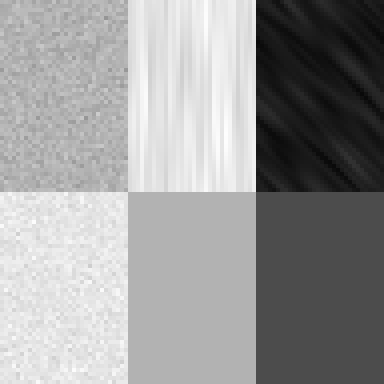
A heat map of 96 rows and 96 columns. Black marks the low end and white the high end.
It is made of 2 by 3 panels. Panel 1,1: high, fine-grained, faint in contrast. Panel 1,2: very high, streaked downward, faint in contrast. Panel 1,3: very low, slanting down to the right, faint in contrast. Panel 2,1: very high, fine-grained, faint in contrast. Panel 2,2: high, flat. Panel 2,3: low, flat.
